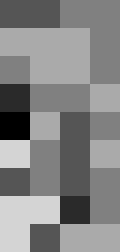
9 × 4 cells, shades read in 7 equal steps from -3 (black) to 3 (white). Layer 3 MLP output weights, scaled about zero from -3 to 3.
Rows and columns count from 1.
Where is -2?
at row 4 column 1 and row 8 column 3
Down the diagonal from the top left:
-1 1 1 1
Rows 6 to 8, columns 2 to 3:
0 -1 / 0 -1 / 2 -2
